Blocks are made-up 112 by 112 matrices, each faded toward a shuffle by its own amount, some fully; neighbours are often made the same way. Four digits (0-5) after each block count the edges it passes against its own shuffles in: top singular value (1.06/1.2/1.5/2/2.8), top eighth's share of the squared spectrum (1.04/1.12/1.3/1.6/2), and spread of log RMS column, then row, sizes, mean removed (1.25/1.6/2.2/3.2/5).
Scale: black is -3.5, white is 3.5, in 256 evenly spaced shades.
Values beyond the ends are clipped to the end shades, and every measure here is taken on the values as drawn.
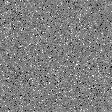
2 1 0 0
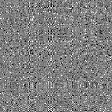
5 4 3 2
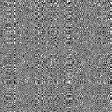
5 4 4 3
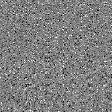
4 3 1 1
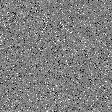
0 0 0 0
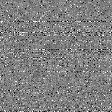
4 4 1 3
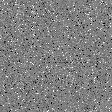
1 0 0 0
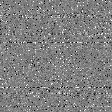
3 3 0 2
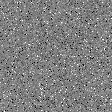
0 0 0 0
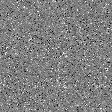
0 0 0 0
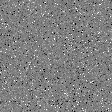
0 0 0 0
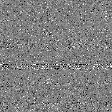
2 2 2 3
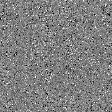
1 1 2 1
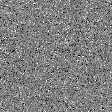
0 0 1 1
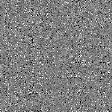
1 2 3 2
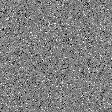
0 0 1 0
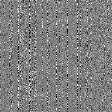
2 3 4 0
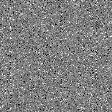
1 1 2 0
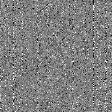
2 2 3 0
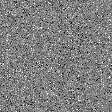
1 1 2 0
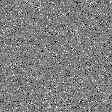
1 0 0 1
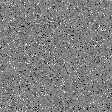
1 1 0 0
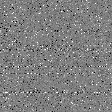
3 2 0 2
